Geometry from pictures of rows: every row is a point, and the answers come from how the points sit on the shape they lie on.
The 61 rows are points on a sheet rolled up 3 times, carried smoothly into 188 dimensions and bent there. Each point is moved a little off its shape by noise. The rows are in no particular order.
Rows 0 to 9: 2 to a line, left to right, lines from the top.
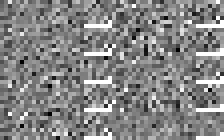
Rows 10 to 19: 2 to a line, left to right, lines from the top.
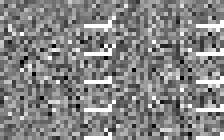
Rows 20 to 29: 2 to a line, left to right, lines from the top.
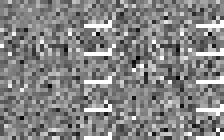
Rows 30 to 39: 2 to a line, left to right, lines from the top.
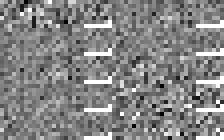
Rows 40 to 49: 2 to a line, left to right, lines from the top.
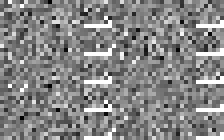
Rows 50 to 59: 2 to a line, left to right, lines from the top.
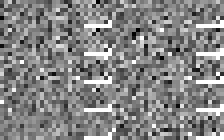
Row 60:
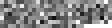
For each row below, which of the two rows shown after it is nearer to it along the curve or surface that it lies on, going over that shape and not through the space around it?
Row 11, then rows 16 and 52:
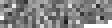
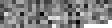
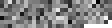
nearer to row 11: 16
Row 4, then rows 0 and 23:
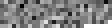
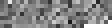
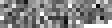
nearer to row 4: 0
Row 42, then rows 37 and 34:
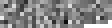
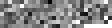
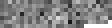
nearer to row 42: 34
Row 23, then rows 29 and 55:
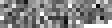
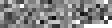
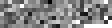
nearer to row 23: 29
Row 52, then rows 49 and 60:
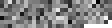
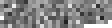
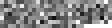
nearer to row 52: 60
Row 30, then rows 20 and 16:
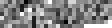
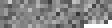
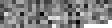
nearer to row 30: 16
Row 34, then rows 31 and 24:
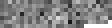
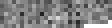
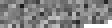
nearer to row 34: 31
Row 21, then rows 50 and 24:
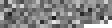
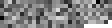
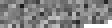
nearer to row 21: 24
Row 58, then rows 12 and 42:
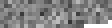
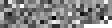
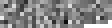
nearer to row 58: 42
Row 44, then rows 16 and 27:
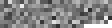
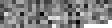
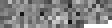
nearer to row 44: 27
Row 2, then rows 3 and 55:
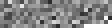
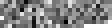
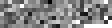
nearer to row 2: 55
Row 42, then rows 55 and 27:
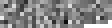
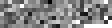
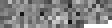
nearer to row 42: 27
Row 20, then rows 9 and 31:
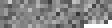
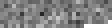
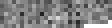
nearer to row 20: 9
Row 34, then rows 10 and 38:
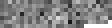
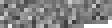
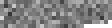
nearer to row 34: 10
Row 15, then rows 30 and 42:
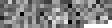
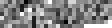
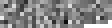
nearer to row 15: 42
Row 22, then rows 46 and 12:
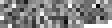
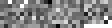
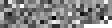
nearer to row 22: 12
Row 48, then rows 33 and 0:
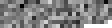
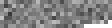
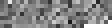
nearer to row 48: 0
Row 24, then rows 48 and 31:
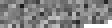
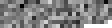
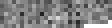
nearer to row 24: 31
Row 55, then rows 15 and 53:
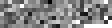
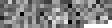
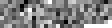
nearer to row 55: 15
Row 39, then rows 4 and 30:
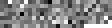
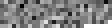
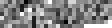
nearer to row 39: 4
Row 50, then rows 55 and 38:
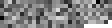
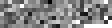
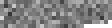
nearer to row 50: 55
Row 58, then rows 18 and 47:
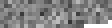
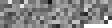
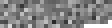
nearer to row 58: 47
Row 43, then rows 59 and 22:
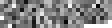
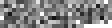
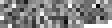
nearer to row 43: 22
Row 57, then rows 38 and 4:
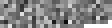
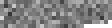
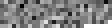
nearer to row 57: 4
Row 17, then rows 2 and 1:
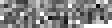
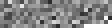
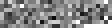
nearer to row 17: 1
